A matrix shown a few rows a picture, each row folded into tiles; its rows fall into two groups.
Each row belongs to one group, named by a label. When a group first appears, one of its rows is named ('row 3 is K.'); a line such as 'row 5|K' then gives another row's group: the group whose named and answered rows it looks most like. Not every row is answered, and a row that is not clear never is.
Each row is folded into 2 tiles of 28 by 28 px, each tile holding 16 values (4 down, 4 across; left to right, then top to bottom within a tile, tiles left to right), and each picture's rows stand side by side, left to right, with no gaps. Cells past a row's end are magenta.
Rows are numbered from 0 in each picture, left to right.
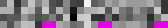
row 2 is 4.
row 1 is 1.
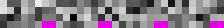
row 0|4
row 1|1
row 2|1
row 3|4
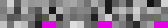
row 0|4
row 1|4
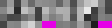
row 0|4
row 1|4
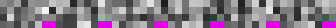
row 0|1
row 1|4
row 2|4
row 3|4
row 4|1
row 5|4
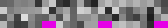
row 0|1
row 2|4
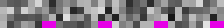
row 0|4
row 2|1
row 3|1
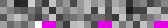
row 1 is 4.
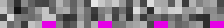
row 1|4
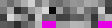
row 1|4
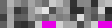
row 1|1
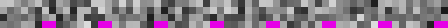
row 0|4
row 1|4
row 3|1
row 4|4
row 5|1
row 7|4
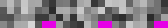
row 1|1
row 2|4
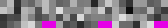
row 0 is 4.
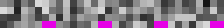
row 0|4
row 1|1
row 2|4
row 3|1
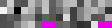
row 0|4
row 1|1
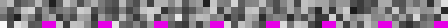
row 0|4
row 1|4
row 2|1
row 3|1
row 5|4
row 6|1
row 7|1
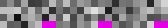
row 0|1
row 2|1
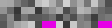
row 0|4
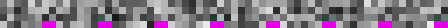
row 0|1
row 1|4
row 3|1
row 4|1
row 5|1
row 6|1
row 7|1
